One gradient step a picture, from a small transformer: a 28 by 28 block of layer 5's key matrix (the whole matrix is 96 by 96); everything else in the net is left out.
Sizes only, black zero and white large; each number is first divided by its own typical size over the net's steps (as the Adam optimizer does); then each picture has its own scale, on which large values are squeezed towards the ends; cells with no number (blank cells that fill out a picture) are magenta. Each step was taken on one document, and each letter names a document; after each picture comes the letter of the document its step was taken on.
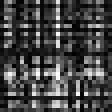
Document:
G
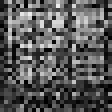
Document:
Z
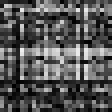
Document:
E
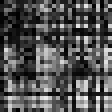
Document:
E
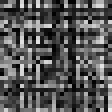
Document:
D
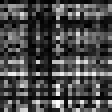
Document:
G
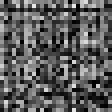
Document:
D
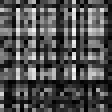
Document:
Z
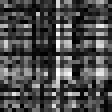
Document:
G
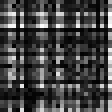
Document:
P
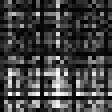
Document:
G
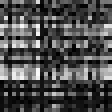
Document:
G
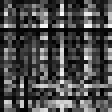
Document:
P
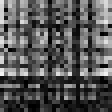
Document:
Z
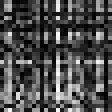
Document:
G
